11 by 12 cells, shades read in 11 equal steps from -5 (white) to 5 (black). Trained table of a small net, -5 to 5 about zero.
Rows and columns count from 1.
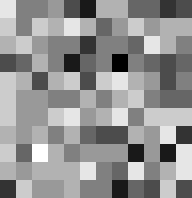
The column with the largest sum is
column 6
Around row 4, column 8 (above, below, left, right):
0 -4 0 0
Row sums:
4 -22 -8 15 -14 -10 -28 -6 -9 -22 2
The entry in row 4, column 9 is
0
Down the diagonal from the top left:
-4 0 -1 0 -3 -2 -2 2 4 0 -3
